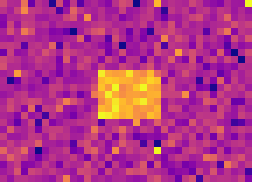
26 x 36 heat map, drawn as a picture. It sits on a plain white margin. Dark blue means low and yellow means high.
Odd patch: higher, in the centre. Histogram: skewed, a long tail of high values. Ninth with the highest average: centre. Stripes: none.
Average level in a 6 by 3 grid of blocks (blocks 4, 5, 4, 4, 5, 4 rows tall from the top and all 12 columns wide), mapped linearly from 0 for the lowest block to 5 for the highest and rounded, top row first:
0 0 1 | 0 0 0 | 0 4 0 | 0 5 1 | 0 1 0 | 0 0 0
